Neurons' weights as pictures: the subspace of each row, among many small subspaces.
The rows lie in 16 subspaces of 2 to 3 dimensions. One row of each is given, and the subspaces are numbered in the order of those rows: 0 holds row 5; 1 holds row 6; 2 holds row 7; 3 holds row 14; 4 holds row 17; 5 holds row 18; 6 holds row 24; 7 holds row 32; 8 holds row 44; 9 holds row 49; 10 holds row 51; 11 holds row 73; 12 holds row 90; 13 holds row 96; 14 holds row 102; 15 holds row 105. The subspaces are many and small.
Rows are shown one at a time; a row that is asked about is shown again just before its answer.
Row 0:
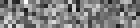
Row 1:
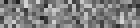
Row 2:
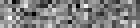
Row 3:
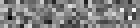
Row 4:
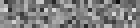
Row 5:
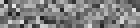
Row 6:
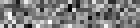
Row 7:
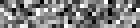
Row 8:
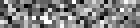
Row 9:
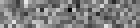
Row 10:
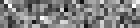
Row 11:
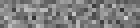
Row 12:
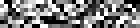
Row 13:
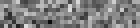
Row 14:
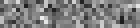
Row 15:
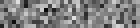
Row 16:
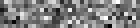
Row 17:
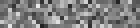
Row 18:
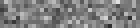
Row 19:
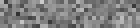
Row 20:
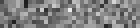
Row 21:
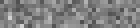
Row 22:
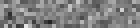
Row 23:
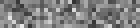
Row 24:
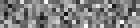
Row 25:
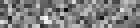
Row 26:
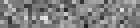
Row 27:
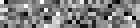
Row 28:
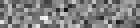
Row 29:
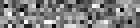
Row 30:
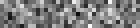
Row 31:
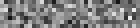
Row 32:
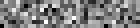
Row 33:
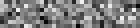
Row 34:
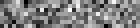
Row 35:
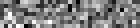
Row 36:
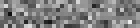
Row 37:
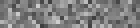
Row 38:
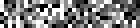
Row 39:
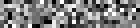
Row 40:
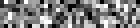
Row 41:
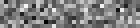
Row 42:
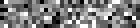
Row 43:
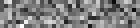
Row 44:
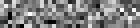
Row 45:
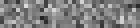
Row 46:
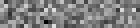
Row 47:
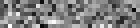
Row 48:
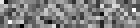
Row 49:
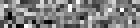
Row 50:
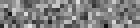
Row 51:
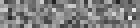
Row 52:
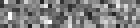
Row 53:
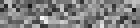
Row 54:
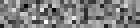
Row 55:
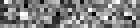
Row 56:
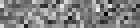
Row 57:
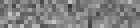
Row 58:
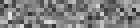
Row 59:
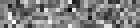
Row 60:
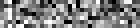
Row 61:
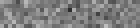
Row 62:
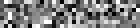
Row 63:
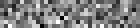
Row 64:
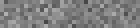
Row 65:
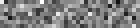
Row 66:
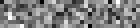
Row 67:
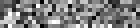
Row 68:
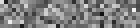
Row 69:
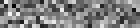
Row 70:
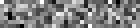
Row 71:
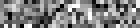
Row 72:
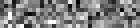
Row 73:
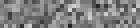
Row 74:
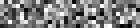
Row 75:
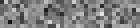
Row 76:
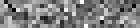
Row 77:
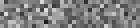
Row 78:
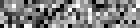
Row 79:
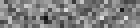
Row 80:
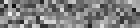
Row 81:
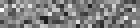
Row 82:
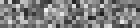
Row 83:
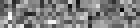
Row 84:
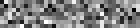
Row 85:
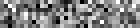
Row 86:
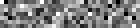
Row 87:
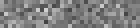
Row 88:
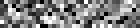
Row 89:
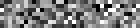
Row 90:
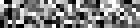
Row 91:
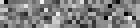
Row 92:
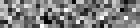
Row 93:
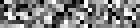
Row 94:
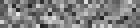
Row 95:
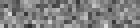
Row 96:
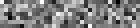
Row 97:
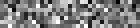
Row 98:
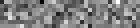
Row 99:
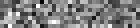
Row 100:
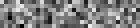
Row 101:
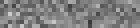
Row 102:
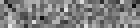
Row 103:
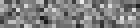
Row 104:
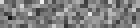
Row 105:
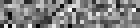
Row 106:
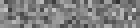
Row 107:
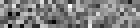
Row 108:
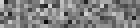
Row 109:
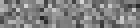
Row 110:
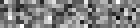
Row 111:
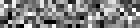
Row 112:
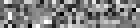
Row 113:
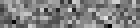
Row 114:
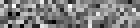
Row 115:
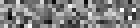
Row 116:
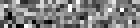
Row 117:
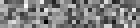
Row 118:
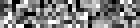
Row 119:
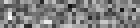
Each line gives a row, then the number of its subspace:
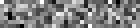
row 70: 13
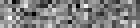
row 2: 12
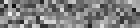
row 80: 0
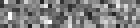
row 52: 11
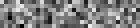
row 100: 5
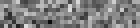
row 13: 9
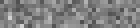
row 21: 5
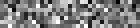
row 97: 4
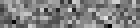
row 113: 5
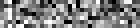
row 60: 12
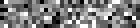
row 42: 2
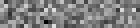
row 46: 9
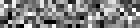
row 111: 8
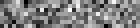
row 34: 1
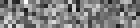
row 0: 3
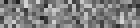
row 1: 3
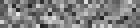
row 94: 4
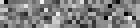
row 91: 2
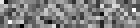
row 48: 12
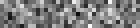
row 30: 13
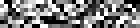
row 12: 14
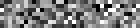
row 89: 11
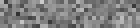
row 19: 14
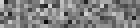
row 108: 11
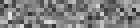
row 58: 8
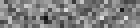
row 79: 6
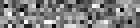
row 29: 7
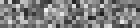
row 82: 12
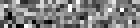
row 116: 9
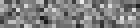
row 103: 3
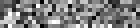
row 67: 14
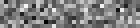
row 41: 7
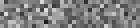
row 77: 15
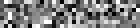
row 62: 15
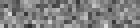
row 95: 7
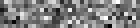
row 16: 5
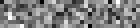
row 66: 13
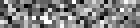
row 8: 6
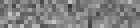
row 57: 0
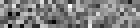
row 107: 0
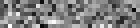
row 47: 14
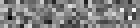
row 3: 10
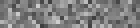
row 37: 4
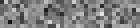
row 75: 12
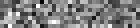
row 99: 14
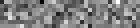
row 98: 13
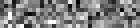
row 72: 8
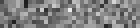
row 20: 1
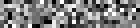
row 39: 15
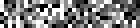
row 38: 11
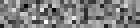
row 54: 7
